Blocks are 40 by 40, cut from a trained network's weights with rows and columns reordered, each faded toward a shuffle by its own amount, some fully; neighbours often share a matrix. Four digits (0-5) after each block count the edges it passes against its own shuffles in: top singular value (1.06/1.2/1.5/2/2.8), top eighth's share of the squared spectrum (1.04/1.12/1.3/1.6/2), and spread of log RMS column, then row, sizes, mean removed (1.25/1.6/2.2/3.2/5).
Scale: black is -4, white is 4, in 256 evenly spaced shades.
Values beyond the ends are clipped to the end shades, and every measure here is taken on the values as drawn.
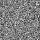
2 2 1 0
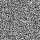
0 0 0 0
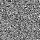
2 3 0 0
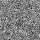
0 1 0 0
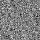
2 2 0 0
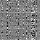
2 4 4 0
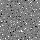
0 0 0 0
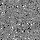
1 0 0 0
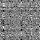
3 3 2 0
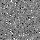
0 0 0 0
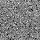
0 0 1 0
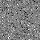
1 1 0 0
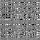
3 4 1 3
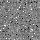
0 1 0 0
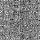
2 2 0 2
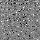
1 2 0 1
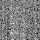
3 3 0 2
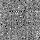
1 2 0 1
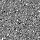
0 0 0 0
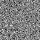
1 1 0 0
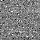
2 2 0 0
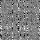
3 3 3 0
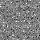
1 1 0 0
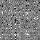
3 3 2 0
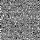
2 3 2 0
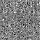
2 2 0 1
